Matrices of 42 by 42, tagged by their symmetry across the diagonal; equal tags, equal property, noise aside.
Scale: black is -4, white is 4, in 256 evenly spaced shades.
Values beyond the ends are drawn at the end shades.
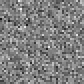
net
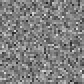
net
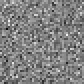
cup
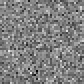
cup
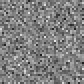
net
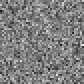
cup
